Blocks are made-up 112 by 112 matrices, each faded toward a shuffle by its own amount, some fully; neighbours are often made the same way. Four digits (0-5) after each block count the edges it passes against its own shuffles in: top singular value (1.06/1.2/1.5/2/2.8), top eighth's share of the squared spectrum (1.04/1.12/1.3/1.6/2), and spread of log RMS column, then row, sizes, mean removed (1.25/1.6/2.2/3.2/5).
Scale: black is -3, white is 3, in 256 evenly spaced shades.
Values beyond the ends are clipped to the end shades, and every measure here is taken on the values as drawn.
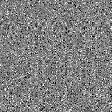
4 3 1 1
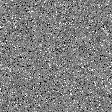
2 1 0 0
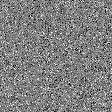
2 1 0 0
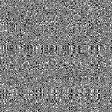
5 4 3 3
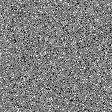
2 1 0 0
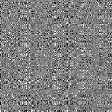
5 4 3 3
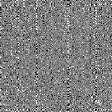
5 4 3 3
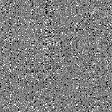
4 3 2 2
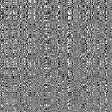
5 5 4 4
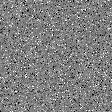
0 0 0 0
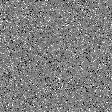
0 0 0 0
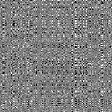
5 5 4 3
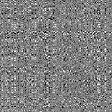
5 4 3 3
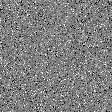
0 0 0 0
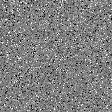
3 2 1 0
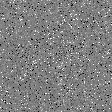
2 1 0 0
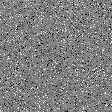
2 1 0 0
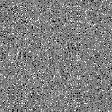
4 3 2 1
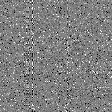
4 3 2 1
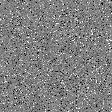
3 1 0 0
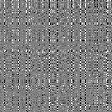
5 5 4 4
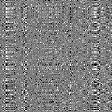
5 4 4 3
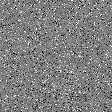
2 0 0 0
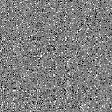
4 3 2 1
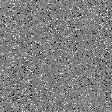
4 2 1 0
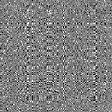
5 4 4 3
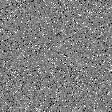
2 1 0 0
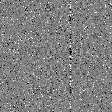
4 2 1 0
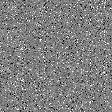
3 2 1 0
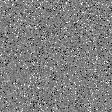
2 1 0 0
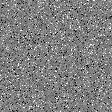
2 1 0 0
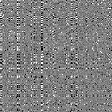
5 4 3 3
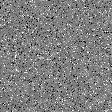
0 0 0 0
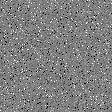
0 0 0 0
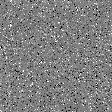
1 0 1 0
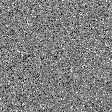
0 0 0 0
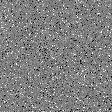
2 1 0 0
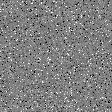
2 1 0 0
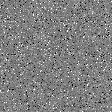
2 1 0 0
